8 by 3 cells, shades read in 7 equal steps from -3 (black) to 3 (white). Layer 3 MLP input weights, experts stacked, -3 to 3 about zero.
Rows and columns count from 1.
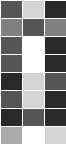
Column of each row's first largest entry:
2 1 2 2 2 2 2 2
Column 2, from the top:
2 -1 3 3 2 2 -1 3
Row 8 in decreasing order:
3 2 1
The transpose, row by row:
-1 0 -1 -1 -2 -1 -2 1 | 2 -1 3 3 2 2 -1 3 | -2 0 -2 -2 -1 -2 -2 2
